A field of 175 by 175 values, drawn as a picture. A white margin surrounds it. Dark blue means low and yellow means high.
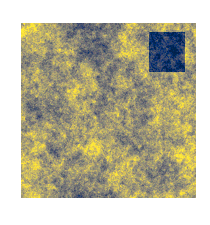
An odd patch, lower than its surroundings, sits in the top right. The ninth with the lowest average is the top right. Neither half mirrors the other. On average the colour sits 60% of the way up the scale.
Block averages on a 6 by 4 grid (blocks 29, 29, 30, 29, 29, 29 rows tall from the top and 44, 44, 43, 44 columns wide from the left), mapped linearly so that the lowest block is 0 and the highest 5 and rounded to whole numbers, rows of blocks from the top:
5 1 4 0 / 3 3 3 0 / 3 4 3 5 / 3 4 3 5 / 4 4 4 5 / 4 2 4 4
